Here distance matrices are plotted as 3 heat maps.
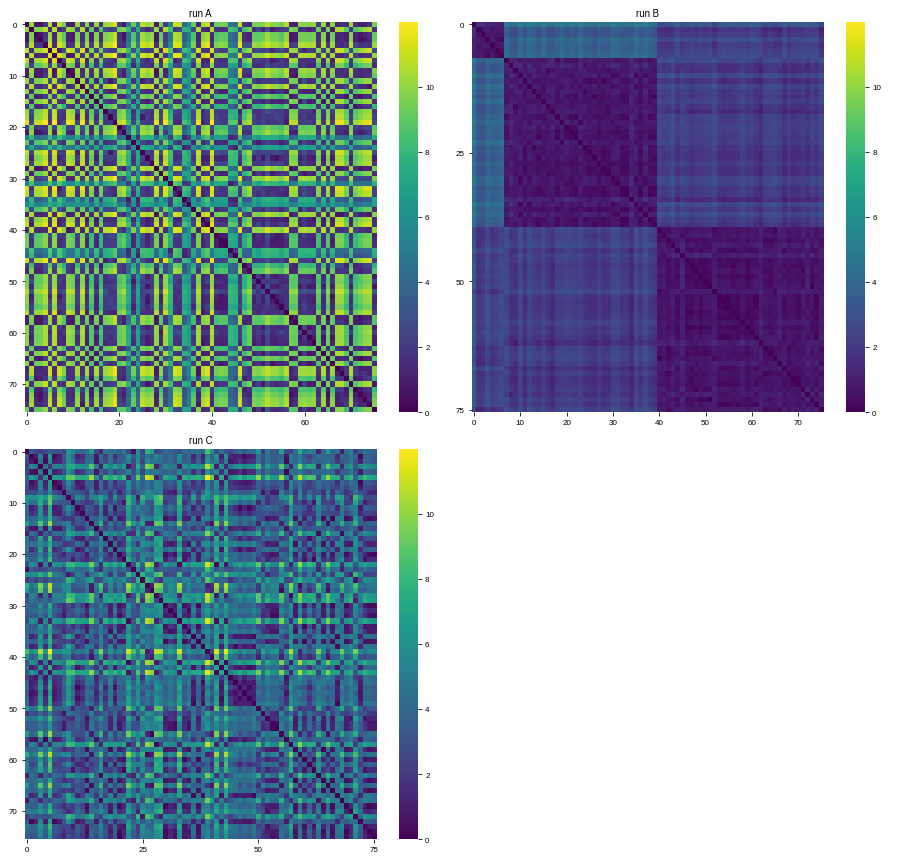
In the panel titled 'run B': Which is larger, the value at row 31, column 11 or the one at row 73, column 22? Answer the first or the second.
the second
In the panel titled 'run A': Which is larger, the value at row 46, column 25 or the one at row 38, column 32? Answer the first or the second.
the first
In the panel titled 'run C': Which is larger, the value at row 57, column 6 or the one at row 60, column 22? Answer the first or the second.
the second
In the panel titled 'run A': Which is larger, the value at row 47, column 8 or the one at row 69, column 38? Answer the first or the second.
the second
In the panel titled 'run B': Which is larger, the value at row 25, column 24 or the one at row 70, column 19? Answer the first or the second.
the second
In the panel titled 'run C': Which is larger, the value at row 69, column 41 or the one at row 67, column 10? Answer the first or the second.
the first
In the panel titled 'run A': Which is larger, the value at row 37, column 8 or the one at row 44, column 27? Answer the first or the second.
the first
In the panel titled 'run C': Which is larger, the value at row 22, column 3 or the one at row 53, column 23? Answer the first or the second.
the second
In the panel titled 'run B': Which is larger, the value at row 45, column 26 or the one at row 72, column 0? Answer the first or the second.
the second
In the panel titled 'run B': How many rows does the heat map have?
76
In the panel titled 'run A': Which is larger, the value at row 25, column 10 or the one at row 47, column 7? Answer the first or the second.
the first
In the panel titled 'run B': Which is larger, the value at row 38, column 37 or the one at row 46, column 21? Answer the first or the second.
the second
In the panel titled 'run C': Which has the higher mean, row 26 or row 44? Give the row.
26
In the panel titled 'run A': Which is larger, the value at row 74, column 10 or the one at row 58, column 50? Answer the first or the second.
the second
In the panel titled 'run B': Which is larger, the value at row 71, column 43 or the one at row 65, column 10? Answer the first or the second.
the second
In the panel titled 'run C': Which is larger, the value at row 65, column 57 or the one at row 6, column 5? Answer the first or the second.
the first
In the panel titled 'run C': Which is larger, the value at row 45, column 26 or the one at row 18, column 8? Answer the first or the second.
the first
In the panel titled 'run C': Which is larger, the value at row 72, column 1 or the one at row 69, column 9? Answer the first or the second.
the second
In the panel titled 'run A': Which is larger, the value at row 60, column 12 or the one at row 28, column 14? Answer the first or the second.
the first
